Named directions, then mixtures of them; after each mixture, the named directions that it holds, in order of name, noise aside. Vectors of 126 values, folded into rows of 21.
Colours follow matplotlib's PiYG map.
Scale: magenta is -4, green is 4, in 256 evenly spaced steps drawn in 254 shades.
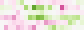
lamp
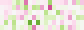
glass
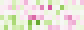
glass, lamp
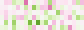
glass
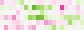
lamp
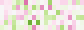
glass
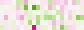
glass, lamp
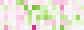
glass, lamp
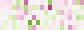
glass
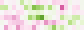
lamp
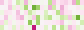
glass, lamp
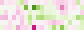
glass, lamp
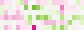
glass, lamp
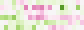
lamp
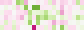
glass, lamp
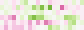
glass, lamp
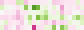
glass, lamp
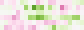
lamp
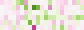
glass, lamp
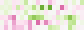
glass, lamp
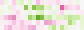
lamp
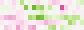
lamp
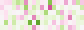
glass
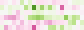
lamp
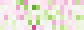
glass, lamp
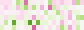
glass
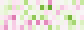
glass, lamp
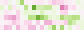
lamp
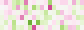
glass
